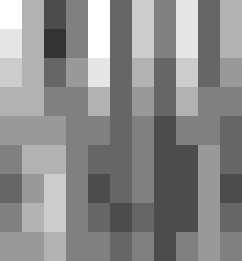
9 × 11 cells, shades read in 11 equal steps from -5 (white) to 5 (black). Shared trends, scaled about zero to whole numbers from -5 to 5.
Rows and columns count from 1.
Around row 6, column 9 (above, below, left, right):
0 2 2 -1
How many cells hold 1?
21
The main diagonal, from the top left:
-5 -2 1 0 0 1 0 2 0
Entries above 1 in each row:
1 1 0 0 1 2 4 3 1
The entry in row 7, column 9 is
2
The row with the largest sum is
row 7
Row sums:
-17 -15 -12 -7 1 2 5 3 -2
